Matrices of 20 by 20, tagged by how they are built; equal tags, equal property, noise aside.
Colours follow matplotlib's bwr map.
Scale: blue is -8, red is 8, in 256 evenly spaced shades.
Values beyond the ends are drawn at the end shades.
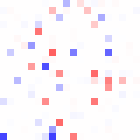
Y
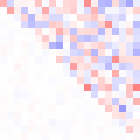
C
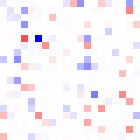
Y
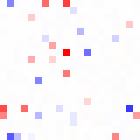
Y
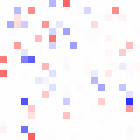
Y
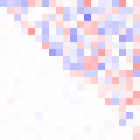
C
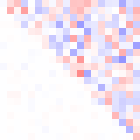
C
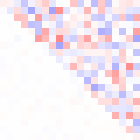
C
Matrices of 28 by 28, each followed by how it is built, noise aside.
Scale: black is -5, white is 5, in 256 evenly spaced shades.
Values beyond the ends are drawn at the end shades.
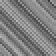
Toeplitz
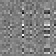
low rank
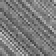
Toeplitz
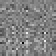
low rank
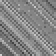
Toeplitz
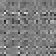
low rank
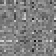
low rank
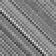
Toeplitz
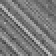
Toeplitz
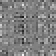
low rank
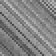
Toeplitz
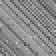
Toeplitz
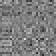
low rank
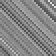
Toeplitz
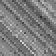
Toeplitz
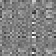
low rank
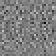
low rank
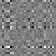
low rank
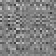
low rank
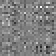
low rank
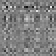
low rank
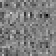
low rank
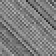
Toeplitz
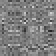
low rank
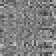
low rank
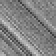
Toeplitz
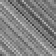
Toeplitz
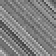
Toeplitz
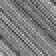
Toeplitz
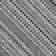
Toeplitz
